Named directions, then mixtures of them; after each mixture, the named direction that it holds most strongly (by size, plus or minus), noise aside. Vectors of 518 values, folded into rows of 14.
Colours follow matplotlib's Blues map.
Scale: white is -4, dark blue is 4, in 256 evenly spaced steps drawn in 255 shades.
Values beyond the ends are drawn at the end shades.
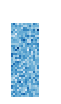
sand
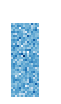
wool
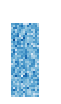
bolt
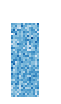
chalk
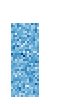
wool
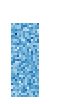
sand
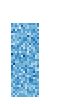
chalk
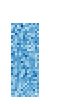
chalk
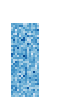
bolt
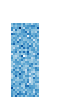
wool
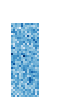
chalk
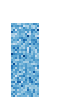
sand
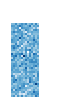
wool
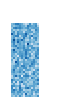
bolt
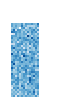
chalk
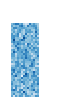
bolt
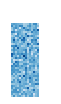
sand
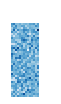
sand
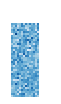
chalk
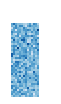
sand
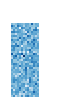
wool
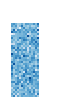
chalk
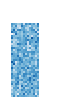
chalk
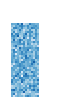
bolt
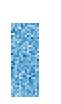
chalk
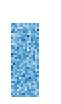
sand
